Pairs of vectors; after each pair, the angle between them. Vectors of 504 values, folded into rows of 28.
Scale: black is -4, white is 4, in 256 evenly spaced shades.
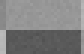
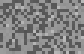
orthogonal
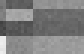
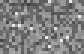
orthogonal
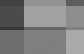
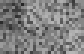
partly aligned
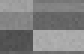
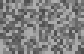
orthogonal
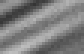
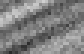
nearly opposite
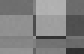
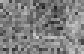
partly opposed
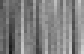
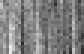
nearly opposite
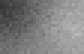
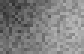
nearly parallel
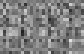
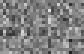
nearly opposite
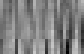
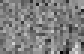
partly aligned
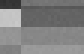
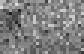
partly opposed
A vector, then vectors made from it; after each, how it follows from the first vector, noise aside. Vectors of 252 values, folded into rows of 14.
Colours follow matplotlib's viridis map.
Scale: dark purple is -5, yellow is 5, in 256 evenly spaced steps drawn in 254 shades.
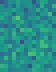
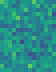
sign-scrambled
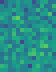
copied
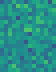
wrapped around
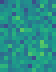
copied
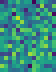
scaled up
